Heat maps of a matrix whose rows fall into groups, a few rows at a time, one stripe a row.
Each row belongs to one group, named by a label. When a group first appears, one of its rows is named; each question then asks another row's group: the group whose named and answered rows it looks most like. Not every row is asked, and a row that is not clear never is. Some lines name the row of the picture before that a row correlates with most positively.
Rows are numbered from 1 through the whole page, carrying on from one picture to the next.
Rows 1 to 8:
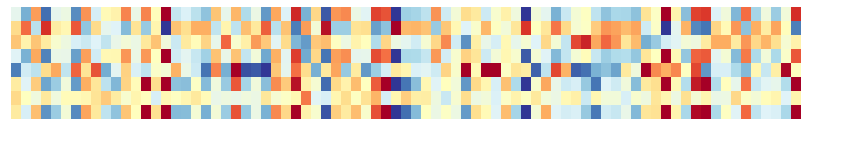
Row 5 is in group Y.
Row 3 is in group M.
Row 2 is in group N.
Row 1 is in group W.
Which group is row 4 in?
W
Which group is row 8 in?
W
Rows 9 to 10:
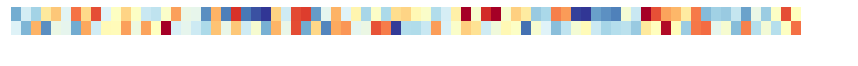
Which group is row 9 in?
Y
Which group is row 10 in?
W
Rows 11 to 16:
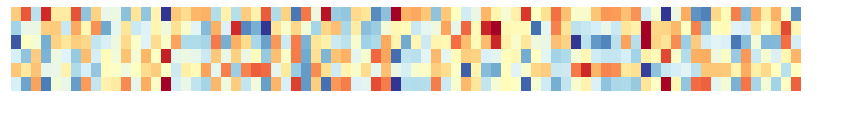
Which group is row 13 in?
Y
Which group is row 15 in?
M
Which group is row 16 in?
W
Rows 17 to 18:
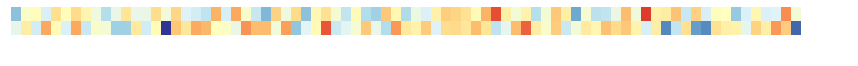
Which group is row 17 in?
Y
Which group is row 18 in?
N
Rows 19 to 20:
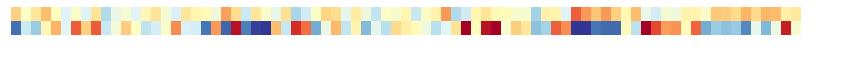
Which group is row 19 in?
M
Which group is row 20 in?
Y
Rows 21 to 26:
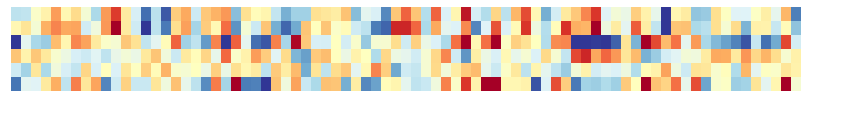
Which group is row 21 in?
N
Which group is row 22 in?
N
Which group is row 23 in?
Y
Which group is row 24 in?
M
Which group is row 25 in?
W
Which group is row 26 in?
Y
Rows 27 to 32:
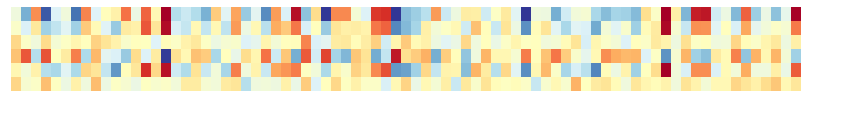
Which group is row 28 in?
W
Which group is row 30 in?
N
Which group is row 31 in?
W
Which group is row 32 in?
M
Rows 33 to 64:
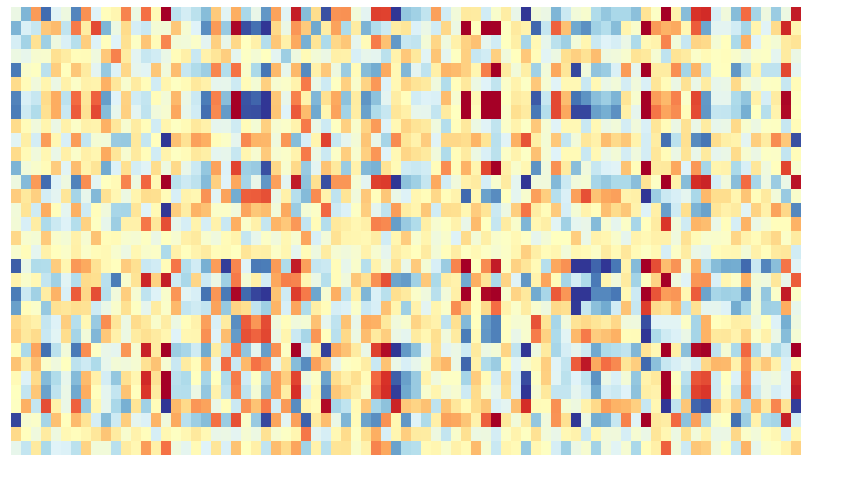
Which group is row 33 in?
W
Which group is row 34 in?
Y
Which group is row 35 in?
W
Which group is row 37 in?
Y
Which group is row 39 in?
Y
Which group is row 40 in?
Y
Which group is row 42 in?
N
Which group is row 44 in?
Y
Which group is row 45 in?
W
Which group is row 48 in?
W
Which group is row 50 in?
N
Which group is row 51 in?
Y
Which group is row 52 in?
W
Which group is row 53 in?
Y
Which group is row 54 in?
Y
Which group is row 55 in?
M
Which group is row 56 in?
M
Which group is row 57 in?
W
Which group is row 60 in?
W
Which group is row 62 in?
Y
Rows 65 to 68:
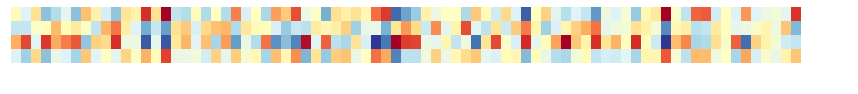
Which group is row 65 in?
W
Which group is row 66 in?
N
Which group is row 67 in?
N
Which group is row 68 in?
W
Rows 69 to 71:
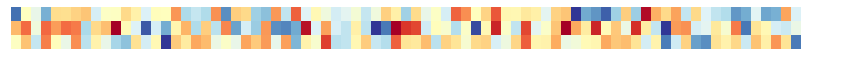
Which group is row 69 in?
Y
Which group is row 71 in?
N
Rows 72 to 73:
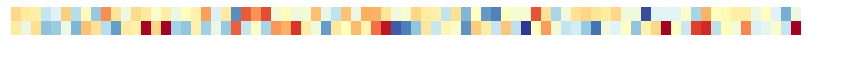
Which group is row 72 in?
M
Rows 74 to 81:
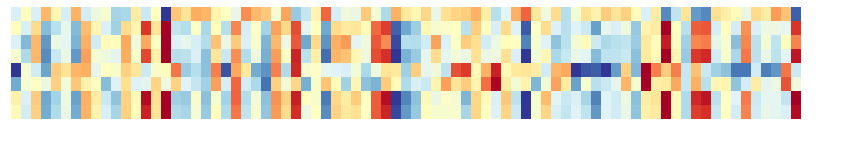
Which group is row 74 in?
N
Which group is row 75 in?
W
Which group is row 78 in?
Y
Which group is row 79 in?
Y
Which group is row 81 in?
W
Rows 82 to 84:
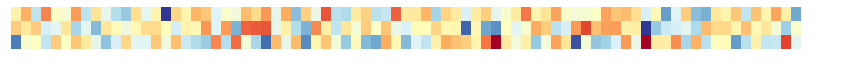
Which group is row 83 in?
M
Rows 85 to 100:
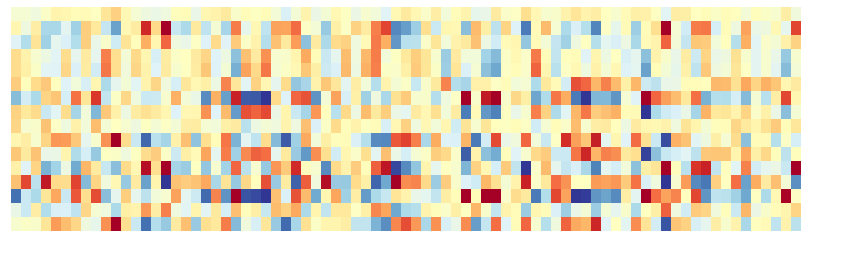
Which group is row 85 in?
N
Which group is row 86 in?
W
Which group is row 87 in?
W
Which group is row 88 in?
M
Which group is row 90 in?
M
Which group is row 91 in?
Y
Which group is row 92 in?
M
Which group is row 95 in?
M
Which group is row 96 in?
W
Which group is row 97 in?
N
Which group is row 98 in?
Y
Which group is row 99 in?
W
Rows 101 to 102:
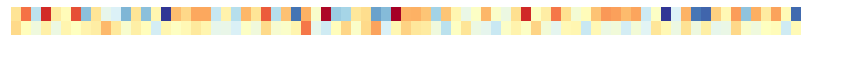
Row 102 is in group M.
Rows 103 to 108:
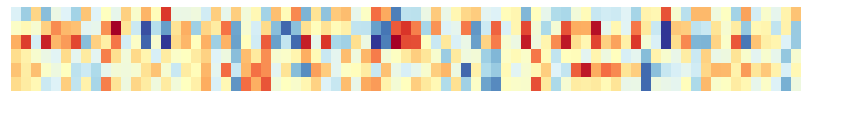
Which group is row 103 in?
W
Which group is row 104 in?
N
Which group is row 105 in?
N
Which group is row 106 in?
M
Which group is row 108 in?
M
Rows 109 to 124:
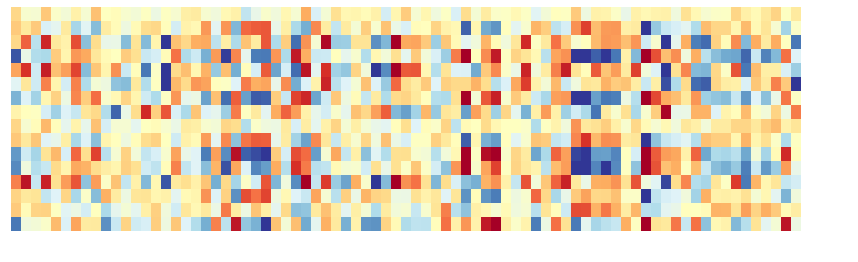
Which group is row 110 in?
M
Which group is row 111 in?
N
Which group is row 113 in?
N
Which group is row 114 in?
N
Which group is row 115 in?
Y
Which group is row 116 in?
W
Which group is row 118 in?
M
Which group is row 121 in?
N
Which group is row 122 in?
M
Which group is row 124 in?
Y
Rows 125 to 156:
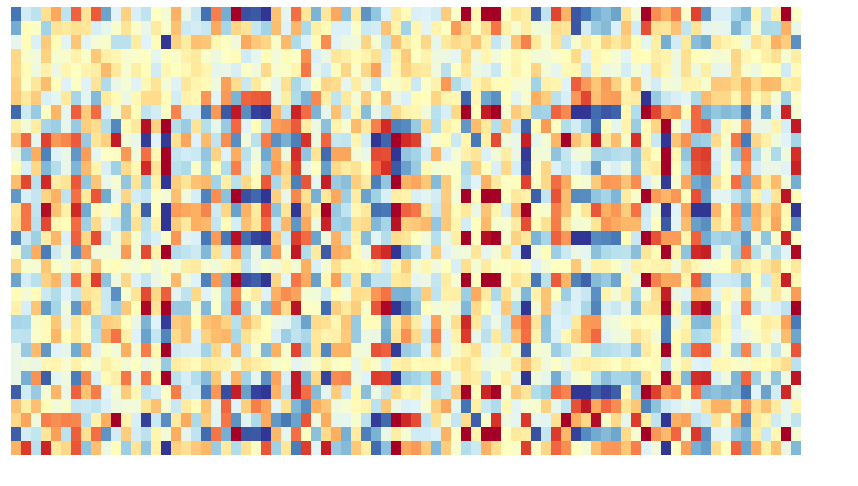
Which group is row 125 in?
Y
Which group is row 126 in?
Y
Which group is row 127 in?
N
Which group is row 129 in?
M
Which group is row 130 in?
M
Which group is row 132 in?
Y
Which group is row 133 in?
W
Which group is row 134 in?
N
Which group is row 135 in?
W
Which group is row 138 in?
Y
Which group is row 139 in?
N
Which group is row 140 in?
N
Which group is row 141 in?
Y
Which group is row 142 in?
W
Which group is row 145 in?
W
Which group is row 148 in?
N
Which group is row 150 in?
N
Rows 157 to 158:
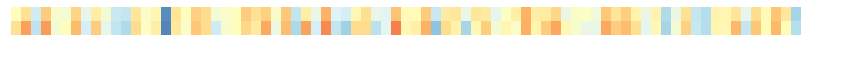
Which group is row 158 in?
N
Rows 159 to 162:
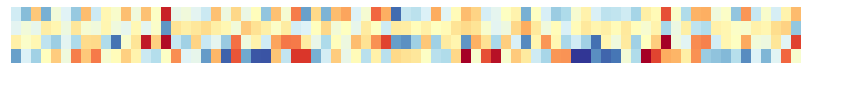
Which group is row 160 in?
N
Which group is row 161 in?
W
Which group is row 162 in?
Y
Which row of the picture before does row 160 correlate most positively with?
157
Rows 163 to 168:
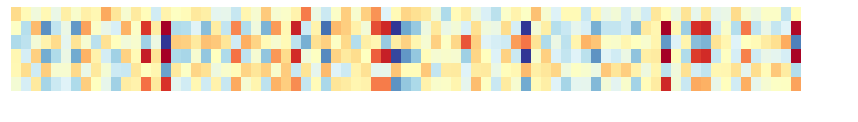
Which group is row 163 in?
M
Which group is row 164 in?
W
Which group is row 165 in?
N
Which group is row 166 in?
W
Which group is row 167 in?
N
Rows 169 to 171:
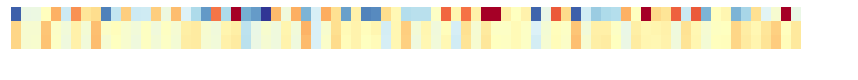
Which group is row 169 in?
Y
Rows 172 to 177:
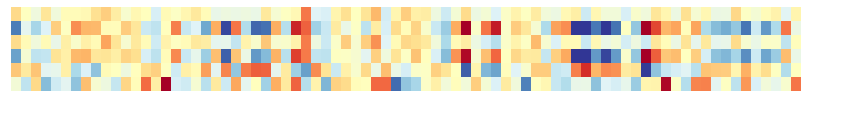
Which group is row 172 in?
M
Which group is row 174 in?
M
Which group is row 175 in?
Y
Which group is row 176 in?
M
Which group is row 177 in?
W
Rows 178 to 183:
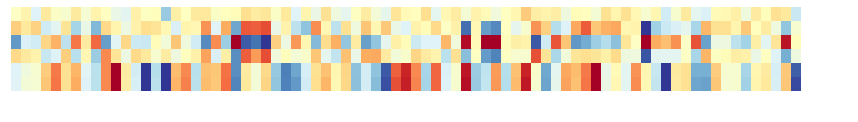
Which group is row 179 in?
M
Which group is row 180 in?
Y
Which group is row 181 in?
M
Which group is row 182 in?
N
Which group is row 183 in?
N
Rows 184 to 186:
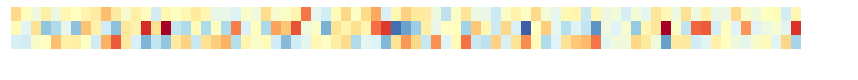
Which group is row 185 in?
W
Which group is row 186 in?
N
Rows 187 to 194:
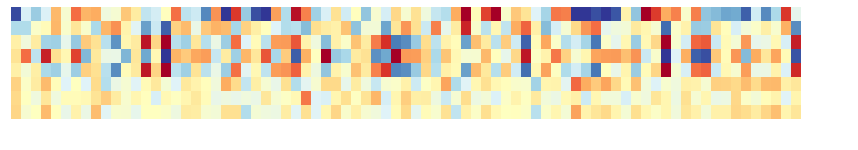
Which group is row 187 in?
Y
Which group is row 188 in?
N
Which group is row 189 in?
W
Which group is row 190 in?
N
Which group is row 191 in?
W
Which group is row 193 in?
M
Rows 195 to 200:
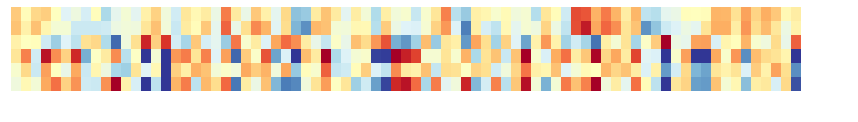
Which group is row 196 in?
M
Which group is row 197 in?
W
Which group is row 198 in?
N
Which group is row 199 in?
N
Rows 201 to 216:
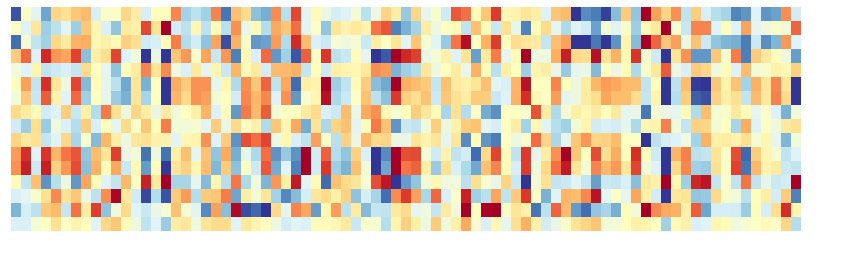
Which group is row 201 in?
Y
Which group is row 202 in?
W
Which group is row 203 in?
Y
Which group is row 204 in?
N
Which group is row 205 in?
W
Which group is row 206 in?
N
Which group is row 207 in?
N
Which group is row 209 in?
W
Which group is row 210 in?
M
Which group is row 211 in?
N
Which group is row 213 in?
W
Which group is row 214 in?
N
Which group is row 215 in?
Y
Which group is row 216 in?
N
